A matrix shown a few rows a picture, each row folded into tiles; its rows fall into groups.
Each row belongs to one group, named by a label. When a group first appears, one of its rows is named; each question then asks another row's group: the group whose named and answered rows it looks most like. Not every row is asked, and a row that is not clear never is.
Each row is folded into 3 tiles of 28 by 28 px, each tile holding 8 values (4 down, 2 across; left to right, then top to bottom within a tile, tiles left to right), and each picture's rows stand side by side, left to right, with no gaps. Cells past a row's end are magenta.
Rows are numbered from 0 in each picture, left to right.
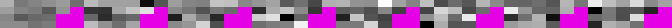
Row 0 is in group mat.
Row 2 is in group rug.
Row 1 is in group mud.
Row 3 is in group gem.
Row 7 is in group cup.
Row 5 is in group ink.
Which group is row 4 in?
rug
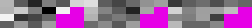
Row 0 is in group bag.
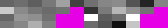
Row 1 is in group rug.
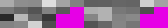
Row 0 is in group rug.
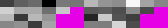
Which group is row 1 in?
rug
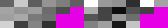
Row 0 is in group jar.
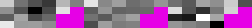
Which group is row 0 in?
mat
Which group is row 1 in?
cup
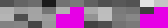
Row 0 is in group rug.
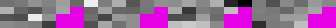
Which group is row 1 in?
cup
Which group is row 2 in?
mud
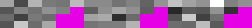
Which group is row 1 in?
gem
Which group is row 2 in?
rug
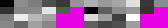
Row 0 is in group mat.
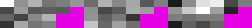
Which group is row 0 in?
cup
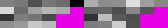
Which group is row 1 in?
rug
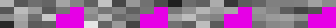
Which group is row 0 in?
ink
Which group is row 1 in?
jar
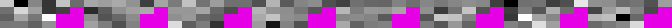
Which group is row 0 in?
ink
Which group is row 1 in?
mud
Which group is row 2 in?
jar
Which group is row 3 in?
jar
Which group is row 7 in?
gem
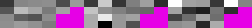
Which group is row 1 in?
jar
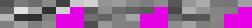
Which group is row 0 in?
bag
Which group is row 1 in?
cup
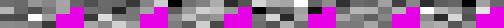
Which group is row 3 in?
rug
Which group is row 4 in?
bag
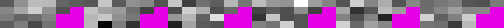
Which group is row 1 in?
jar
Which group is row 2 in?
ink
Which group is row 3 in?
rug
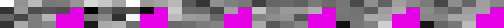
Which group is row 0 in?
cup
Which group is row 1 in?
cup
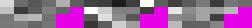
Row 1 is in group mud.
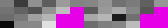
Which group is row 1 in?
gem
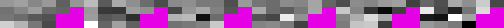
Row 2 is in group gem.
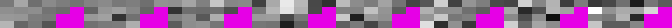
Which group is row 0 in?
jar
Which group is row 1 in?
gem
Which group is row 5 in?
jar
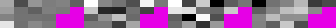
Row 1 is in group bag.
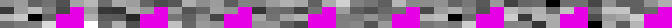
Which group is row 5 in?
gem
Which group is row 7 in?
ink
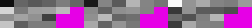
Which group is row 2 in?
cup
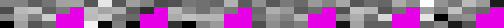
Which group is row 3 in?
ink
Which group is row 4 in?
ink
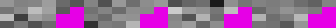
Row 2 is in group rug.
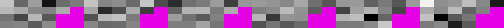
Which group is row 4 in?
gem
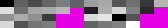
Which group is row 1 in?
gem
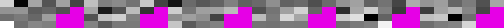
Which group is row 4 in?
gem
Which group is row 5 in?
gem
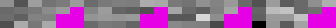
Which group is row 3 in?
ink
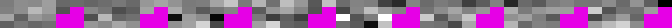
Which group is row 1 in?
mat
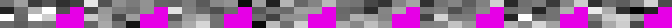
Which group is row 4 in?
mat
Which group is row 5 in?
mat
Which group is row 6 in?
mat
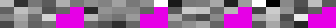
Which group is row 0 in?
ink
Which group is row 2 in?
bag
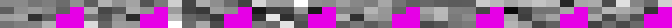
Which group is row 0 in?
gem
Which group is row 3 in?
rug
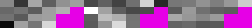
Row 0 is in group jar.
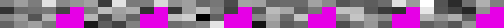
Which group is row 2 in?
gem
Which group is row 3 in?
ink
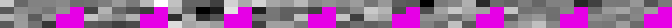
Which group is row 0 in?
ink
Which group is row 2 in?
mat
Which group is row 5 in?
bag
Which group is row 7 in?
bag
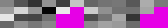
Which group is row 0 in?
bag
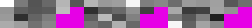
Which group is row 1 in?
rug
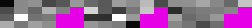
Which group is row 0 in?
mat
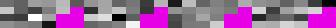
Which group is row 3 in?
mud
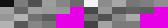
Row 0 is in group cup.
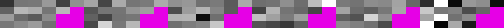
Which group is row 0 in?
bag
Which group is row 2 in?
gem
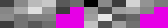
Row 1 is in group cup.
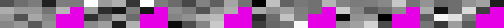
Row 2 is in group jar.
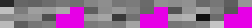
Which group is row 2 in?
gem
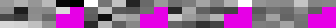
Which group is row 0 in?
mud
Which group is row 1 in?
cup
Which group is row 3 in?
rug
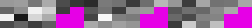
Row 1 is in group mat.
